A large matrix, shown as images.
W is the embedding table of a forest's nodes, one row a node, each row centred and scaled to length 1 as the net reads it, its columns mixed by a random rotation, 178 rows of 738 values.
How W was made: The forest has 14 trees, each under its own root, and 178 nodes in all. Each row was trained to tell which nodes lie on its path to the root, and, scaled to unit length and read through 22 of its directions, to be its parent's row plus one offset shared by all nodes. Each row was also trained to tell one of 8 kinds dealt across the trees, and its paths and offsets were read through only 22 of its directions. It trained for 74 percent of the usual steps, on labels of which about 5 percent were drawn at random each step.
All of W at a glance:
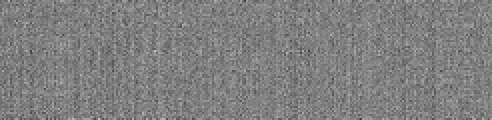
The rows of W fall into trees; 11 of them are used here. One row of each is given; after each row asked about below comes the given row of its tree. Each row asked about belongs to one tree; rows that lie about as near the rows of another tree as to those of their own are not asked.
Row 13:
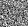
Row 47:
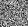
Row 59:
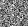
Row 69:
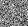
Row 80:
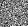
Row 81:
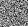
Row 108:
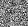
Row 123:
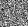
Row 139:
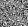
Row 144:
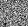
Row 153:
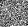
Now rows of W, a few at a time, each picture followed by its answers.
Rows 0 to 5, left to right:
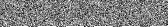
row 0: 47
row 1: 108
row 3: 47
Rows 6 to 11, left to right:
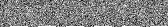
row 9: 123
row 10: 153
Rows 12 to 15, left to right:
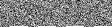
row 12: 153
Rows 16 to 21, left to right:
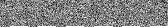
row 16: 108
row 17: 153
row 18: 81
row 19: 47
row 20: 80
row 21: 59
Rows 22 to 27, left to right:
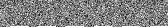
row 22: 144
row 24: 153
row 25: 123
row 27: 144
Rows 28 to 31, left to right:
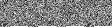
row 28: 69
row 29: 47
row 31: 80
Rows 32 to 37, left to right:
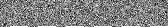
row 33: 80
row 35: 47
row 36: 59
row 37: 59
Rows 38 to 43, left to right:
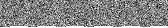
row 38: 123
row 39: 108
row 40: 47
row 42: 59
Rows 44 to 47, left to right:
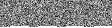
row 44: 123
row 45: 13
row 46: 108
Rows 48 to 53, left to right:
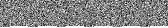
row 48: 59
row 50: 153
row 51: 139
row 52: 139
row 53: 139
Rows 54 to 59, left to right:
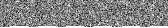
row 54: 108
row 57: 153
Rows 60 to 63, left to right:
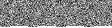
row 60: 13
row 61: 80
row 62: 123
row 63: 144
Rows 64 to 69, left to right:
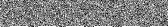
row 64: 59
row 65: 80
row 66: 80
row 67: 47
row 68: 108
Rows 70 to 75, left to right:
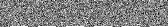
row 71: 123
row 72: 123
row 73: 123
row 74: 108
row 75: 59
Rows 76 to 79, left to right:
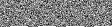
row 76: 144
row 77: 139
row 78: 123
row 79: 123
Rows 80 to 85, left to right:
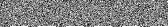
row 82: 144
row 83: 69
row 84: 139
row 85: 59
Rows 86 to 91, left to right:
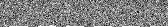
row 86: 153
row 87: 81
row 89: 59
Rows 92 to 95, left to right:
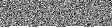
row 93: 108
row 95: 69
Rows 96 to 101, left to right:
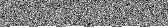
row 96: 123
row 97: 80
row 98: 144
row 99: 144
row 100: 59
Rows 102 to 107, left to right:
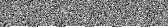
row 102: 80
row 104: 153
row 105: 139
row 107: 139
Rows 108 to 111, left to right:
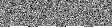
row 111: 59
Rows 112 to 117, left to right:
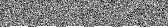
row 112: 123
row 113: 144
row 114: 59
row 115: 47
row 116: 81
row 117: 47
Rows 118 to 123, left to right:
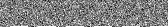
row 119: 144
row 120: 108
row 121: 144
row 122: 123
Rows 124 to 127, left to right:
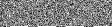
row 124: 80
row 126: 59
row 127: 153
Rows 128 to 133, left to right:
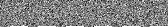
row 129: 81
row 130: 80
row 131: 47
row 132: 69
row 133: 108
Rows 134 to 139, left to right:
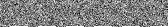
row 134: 59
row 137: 47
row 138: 47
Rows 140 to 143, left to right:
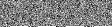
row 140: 13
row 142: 123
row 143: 69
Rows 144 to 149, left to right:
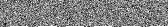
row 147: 123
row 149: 153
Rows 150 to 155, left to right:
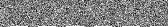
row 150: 144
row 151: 47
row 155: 123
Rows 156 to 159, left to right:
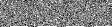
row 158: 144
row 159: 144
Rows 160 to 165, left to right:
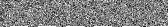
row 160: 80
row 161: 81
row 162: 108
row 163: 153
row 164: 69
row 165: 144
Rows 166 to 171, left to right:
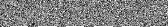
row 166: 47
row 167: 144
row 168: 59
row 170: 59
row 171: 80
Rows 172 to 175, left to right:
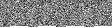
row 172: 108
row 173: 144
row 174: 47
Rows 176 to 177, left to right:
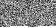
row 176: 47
